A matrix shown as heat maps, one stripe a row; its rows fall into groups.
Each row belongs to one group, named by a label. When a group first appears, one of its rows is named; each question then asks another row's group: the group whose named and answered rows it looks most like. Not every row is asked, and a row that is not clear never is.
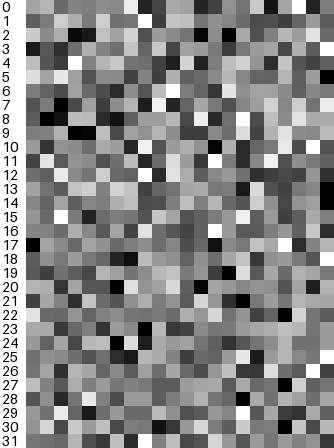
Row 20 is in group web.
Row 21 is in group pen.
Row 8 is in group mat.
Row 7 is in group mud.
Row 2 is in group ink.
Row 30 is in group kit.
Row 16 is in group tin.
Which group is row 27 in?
kit
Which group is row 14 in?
ink
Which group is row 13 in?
ink
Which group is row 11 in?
web
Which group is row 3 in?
mud
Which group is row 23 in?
mud
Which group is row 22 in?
kit
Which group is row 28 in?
pen
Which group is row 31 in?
tin
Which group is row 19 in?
mat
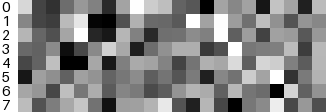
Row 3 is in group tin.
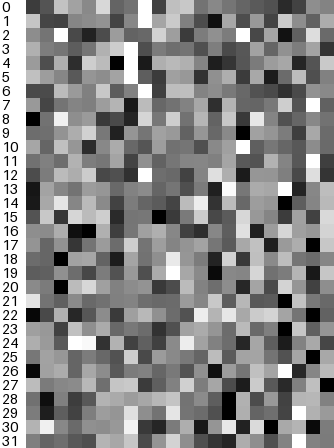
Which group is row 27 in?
ink
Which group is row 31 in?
mat
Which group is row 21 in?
kit
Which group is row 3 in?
ink
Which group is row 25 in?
web
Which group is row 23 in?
kit
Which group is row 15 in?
kit
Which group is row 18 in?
pen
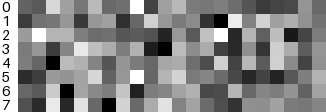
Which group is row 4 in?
pen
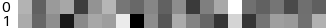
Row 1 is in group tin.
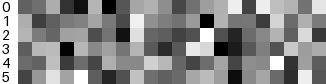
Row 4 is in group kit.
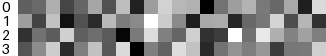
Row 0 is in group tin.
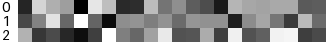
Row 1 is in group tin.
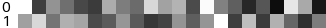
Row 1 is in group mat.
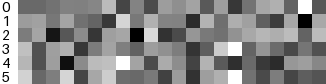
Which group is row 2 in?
mud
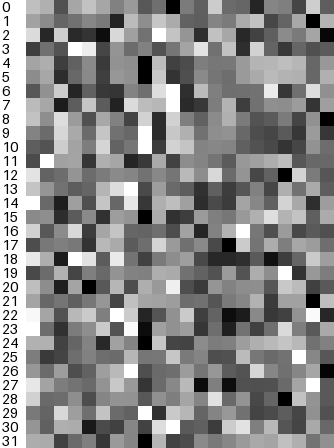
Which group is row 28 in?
kit
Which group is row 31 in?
mud
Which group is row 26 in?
ink
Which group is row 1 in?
web
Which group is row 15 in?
mud
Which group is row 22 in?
ink
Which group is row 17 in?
mat
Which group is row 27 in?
ink
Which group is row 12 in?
kit
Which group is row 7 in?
web
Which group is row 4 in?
mud
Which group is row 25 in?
mat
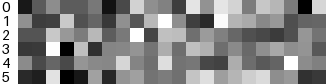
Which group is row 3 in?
tin
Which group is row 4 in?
mat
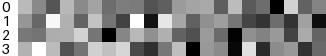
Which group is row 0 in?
kit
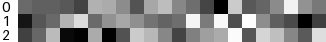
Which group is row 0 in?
mat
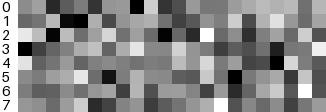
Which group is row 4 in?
kit
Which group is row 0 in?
mud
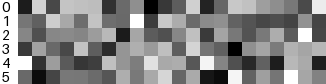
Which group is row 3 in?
pen
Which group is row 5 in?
mat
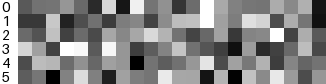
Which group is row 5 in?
pen
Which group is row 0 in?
tin
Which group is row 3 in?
ink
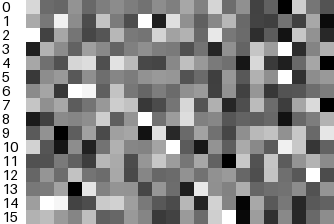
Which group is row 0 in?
kit
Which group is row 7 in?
ink
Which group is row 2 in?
kit
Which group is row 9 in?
mud
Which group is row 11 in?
mat
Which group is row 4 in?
ink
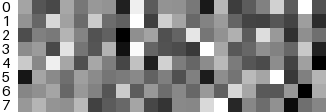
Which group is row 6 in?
web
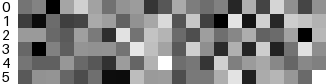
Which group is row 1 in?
mat
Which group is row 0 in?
pen
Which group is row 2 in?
web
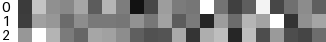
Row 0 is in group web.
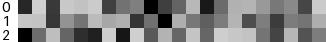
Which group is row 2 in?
tin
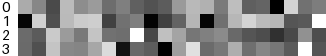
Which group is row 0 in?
kit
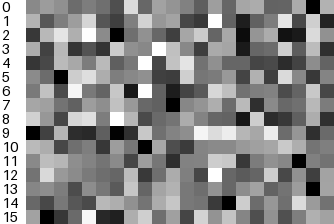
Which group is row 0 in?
web
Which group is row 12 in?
web
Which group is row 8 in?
ink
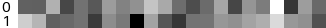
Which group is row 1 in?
mud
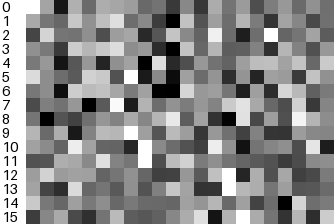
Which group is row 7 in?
tin
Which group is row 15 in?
tin
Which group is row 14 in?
kit
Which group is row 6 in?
pen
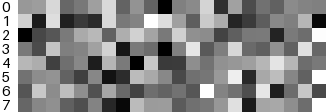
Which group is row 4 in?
mud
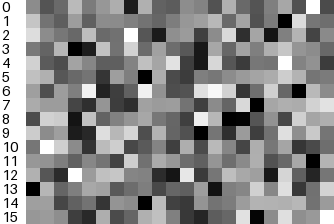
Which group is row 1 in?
kit
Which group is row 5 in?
mud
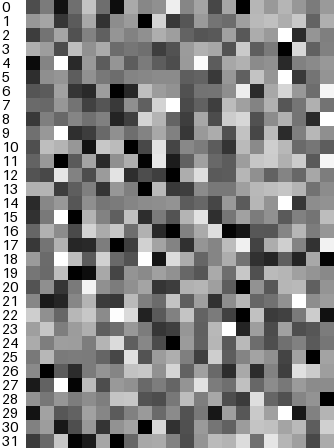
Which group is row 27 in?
tin
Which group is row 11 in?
mud
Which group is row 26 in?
mat
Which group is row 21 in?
mat
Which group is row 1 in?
mud
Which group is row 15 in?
tin
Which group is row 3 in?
kit
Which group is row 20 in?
pen
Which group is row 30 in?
mud
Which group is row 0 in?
pen
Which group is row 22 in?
ink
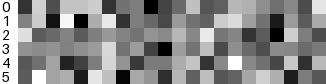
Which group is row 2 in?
kit
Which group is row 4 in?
tin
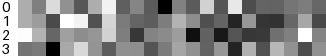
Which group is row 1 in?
ink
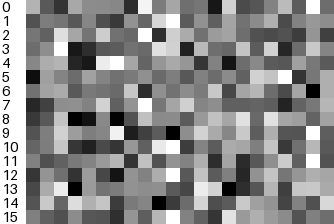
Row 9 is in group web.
